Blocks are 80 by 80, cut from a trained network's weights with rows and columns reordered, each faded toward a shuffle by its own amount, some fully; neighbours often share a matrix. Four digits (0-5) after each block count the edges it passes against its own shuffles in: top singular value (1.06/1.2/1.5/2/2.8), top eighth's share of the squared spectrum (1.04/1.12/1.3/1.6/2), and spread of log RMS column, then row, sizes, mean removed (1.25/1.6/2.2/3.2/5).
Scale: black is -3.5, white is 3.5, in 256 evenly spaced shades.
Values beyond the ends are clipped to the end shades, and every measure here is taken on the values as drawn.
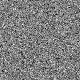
0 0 0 0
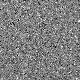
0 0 0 0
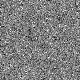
0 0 0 0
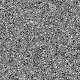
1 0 0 0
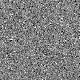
1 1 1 0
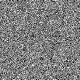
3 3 0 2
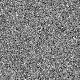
0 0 0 0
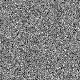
1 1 0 0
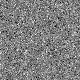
0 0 0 0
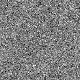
1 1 0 0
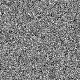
1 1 0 0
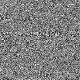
2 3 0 2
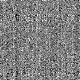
3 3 0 3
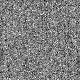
1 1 0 0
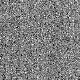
1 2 0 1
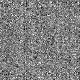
2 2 0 2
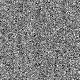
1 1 0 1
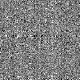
2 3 1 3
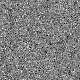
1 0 0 0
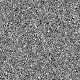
0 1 0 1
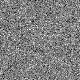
1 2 0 1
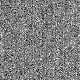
2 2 0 1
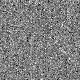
1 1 0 0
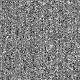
2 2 0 2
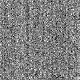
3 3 0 2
